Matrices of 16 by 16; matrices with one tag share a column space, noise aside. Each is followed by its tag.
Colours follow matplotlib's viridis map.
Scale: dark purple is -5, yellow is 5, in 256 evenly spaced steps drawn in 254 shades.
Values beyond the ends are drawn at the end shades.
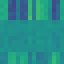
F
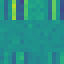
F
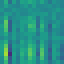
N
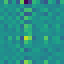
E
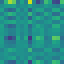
E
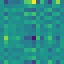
E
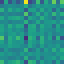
E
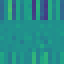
F
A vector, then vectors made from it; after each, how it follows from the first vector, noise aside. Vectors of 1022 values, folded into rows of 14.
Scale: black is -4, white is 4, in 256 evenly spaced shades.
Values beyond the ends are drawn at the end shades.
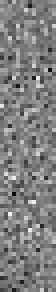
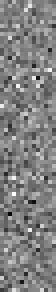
sign-scrambled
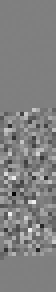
partly zeroed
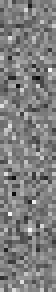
sign-scrambled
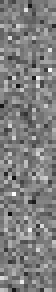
sign-scrambled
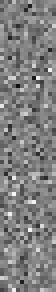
sign-scrambled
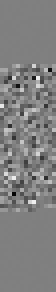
partly zeroed
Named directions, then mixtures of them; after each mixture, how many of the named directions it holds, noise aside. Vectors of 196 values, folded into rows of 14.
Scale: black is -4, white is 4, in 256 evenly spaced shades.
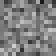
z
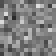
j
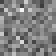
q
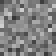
two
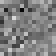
two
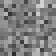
three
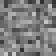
one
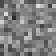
one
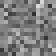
three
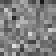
three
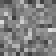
two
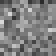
three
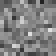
three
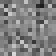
three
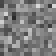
one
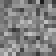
one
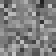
three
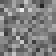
one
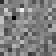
two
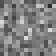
one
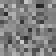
two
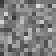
one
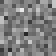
three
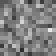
two
